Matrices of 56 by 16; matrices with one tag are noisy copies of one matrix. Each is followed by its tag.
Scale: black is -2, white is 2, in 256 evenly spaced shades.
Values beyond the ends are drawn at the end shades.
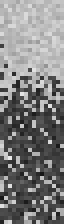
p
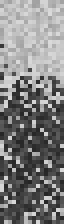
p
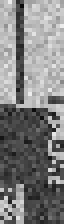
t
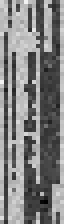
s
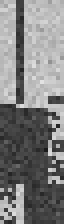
t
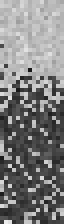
p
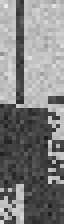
t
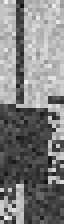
t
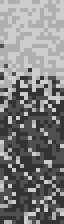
p
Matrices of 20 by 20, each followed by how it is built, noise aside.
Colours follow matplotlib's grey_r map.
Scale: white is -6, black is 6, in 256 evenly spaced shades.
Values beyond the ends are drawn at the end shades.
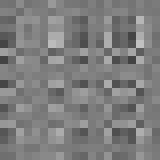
low rank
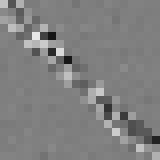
banded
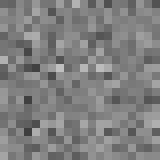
low rank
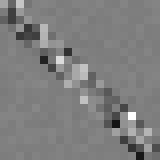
banded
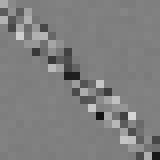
banded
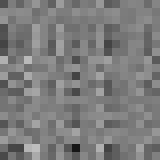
low rank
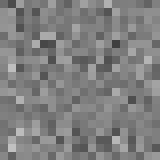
low rank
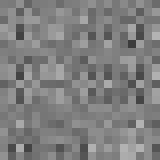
low rank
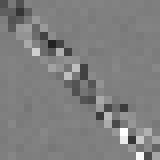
banded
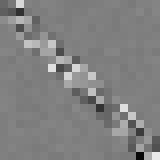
banded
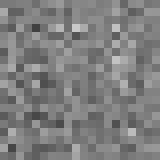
low rank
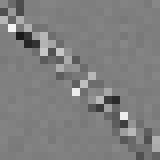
banded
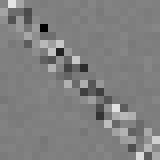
banded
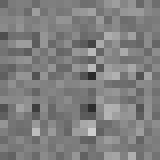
low rank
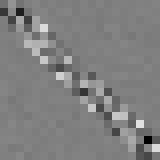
banded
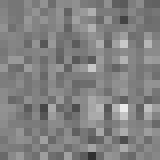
low rank
